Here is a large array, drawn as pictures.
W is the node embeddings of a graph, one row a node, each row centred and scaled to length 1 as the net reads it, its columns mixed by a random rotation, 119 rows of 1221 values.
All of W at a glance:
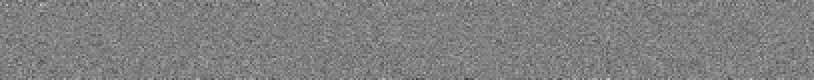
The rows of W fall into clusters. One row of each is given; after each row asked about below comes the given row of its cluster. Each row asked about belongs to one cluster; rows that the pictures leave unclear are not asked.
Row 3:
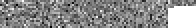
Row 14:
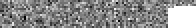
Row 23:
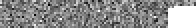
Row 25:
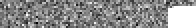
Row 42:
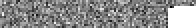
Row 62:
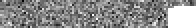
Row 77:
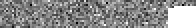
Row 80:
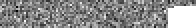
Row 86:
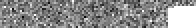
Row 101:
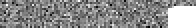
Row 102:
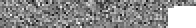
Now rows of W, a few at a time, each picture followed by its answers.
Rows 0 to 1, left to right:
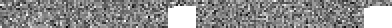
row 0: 25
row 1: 101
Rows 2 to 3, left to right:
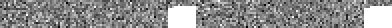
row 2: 25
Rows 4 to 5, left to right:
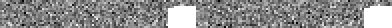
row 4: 62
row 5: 62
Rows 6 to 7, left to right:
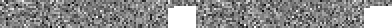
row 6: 3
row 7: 3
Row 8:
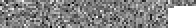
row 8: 3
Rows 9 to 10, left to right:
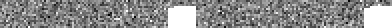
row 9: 86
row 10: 62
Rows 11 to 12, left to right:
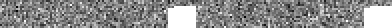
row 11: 80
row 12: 86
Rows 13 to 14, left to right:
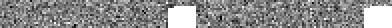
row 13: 42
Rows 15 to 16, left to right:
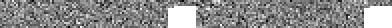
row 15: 102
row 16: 3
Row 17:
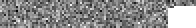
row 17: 80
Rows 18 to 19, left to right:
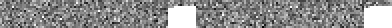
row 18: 23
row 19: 25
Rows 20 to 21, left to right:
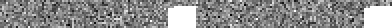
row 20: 86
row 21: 23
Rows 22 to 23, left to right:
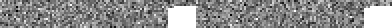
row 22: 80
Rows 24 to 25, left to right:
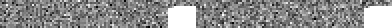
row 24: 101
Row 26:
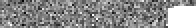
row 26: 62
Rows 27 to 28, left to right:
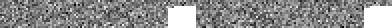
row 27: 77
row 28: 25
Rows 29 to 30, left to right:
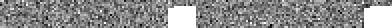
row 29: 3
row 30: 42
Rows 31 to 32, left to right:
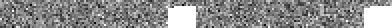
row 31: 77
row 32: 86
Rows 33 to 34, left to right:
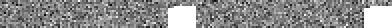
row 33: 101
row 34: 42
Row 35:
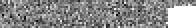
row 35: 14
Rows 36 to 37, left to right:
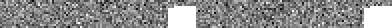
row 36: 102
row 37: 77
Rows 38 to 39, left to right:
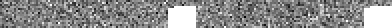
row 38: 77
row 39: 86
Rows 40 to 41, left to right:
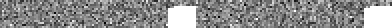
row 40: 62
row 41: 23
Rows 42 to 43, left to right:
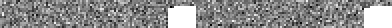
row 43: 62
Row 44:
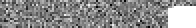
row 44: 101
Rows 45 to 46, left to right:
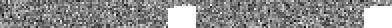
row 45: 14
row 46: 86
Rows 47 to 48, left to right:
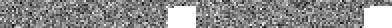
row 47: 77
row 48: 102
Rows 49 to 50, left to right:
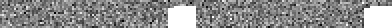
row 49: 62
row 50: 42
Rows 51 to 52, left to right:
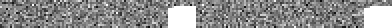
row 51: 101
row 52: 101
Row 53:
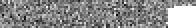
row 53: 14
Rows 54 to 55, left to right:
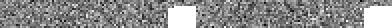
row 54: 102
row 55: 86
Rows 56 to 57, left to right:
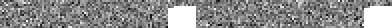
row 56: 3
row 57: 62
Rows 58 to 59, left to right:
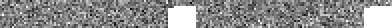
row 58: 42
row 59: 86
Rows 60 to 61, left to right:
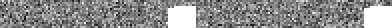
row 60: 14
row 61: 62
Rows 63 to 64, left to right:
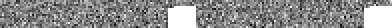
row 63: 42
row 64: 25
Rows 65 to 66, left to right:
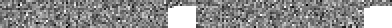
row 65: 25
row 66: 101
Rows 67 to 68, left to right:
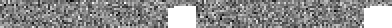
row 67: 14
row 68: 14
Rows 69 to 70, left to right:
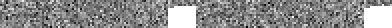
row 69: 3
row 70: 3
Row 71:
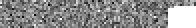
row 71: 23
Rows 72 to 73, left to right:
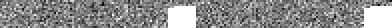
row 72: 86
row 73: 77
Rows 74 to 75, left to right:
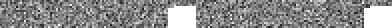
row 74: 80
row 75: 42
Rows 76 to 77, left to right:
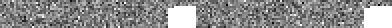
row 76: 14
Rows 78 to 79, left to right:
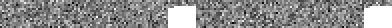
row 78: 3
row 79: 25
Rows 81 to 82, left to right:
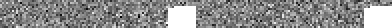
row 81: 77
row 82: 102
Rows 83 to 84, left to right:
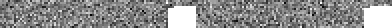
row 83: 42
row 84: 14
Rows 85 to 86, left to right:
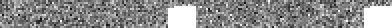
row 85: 14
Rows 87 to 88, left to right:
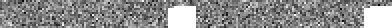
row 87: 62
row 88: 77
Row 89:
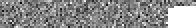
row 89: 77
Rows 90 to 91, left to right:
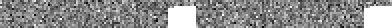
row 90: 23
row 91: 25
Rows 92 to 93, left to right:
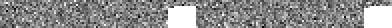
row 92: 77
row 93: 25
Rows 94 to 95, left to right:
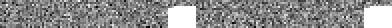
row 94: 101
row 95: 25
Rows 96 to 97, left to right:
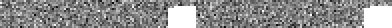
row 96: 23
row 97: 14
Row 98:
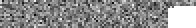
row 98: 23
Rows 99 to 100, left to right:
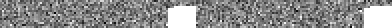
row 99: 62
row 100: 80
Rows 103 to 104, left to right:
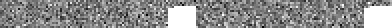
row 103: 77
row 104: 25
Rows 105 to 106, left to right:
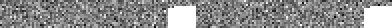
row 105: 80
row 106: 77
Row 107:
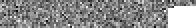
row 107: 80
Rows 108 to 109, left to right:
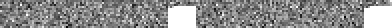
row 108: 25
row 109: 25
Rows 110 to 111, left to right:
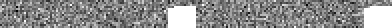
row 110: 80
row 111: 101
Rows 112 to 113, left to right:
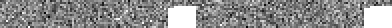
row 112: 86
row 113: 3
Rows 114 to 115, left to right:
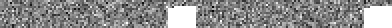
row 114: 77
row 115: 80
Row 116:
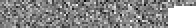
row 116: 102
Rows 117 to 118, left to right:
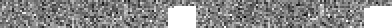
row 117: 86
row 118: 86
